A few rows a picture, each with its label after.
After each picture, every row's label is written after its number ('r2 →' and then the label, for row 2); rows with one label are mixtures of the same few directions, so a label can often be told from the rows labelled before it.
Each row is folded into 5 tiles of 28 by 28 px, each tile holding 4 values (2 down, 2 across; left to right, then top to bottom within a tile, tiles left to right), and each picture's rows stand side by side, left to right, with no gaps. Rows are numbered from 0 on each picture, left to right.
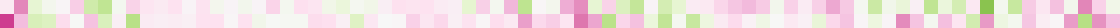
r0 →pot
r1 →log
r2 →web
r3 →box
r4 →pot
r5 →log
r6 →log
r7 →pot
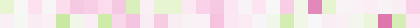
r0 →log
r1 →web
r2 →pot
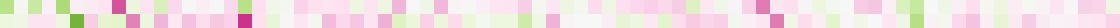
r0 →web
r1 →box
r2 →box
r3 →box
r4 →log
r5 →web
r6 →web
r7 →pot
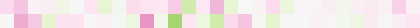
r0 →pot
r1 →pot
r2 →web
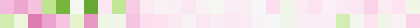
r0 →web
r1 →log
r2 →log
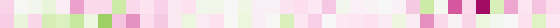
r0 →box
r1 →pot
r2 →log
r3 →log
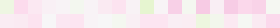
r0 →box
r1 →log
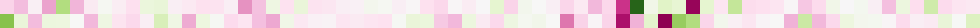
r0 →log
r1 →pot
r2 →box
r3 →pot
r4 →log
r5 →pot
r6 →box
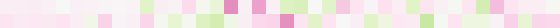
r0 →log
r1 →web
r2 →log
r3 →log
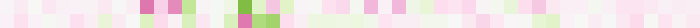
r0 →pot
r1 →pot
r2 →web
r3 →box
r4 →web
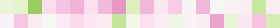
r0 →web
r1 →web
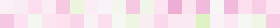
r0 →log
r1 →log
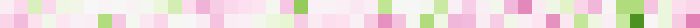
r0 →pot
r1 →web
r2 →box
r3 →pot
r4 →web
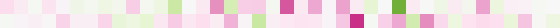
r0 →log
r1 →web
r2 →web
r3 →log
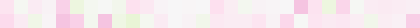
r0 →log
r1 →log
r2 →box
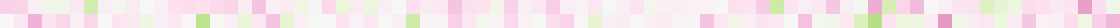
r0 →web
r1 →log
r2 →box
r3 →log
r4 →pot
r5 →log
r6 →pot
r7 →pot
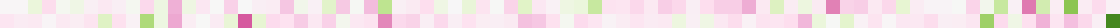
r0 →pot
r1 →pot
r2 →box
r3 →box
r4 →web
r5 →log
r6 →log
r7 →box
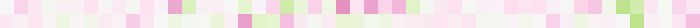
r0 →box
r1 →pot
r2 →log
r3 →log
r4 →web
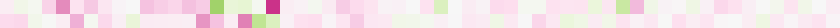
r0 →web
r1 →log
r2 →web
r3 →box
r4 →log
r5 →web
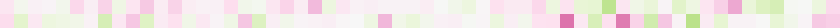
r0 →box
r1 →pot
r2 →pot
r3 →log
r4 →log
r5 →web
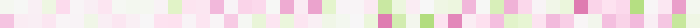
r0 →log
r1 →web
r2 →pot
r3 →pot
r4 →box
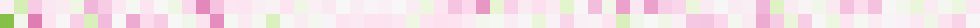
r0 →pot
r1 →web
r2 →box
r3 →log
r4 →log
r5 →log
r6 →web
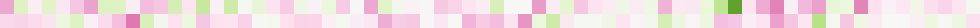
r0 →box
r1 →log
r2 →box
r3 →box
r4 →box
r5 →web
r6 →box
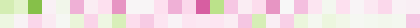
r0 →web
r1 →log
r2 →box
